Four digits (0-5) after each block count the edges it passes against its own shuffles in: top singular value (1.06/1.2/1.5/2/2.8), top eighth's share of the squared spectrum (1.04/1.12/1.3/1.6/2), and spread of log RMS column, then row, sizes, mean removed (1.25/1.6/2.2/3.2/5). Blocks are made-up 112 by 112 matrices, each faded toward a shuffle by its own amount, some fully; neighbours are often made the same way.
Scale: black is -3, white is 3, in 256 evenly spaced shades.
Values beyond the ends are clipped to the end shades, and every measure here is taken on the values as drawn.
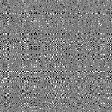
5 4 3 4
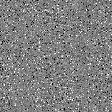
3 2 1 1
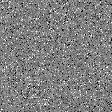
3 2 0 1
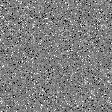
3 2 0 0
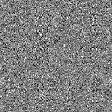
4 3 2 1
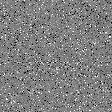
3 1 0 0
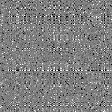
5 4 2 3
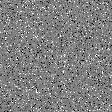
2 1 0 0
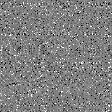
4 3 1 2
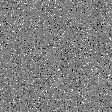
0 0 0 0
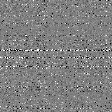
3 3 2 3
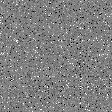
2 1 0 1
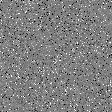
0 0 0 0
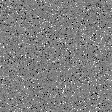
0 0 0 0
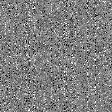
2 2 3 0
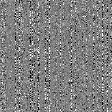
2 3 4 0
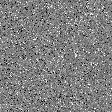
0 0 0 0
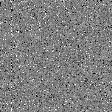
2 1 1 0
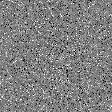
1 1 1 0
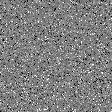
0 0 0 0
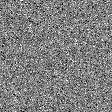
0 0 0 0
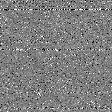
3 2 0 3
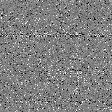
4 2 1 2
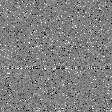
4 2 0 1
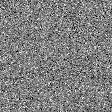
0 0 0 0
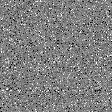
3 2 0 1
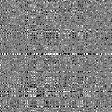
5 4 3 4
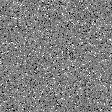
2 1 0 0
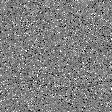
2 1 0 0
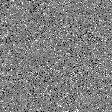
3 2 0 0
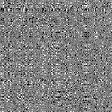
5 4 3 3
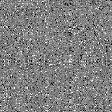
4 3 2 2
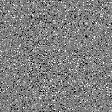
4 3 2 2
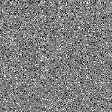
4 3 2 2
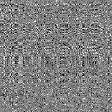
5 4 3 3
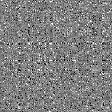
4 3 2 2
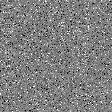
3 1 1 0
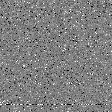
2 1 0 2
